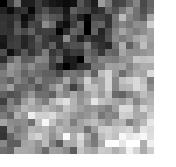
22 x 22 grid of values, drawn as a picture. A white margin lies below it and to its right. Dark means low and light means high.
No single row or column stands out from its neighbours. The ninth with the highest average is the bottom right. Overall the values sit about 50% of the way up the scale. Values rise toward the bottom right. There are no regular stripes.
